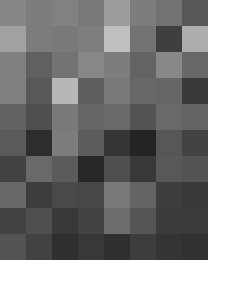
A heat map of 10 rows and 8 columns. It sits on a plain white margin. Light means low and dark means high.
Calmest part: bottom right. Slope: up to the bottom. Ninth with the lowest average: top middle.
